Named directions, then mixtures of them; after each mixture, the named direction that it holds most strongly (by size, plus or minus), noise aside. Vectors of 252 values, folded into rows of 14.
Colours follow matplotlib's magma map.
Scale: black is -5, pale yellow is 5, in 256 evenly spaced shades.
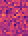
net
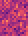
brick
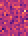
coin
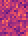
brick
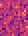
coin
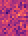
brick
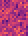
brick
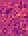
net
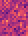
brick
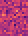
net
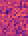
net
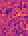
net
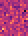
coin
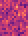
brick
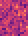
brick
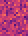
net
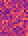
brick
